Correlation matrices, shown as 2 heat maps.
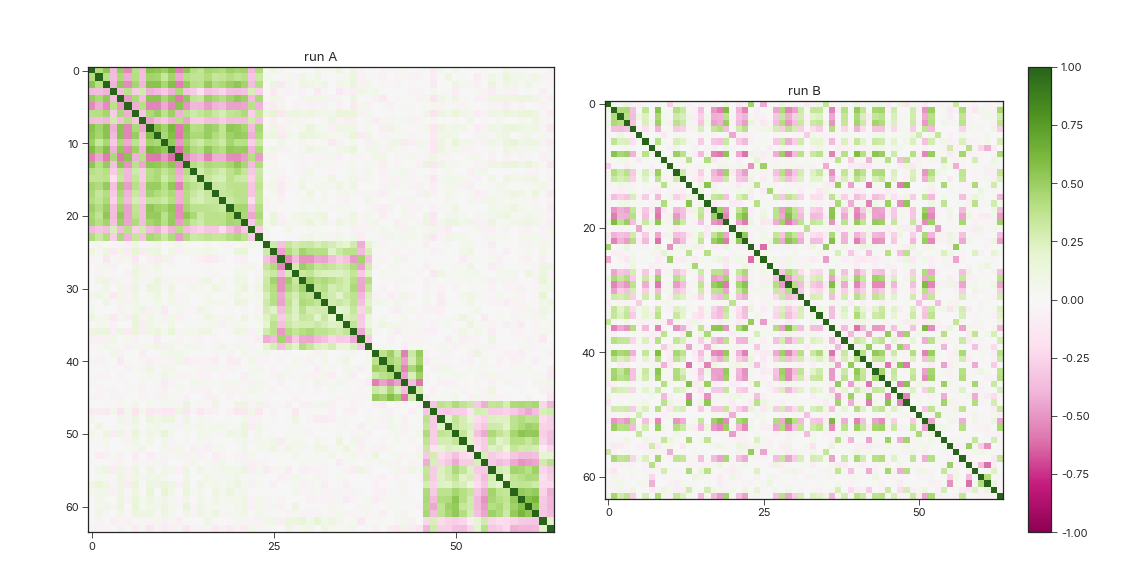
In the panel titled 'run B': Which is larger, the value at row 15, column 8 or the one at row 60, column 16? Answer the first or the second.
the second
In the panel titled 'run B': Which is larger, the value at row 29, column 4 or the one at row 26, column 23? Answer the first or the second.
the first
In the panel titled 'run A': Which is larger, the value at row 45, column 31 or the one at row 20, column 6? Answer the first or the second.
the second
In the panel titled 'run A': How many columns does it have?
64
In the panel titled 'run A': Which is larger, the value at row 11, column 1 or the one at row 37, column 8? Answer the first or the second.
the first
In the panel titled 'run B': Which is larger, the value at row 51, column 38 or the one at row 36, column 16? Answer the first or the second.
the second
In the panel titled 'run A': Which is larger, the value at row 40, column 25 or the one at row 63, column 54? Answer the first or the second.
the second
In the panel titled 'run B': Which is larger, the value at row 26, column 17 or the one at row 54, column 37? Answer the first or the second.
the second
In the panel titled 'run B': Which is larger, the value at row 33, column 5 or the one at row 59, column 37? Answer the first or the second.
the second
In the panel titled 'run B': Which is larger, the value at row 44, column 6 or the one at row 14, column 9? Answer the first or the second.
the first
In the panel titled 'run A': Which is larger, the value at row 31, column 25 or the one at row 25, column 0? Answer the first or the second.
the first
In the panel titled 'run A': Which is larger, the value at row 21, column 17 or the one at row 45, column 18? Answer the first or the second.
the first
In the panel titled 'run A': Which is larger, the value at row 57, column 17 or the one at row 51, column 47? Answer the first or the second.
the first
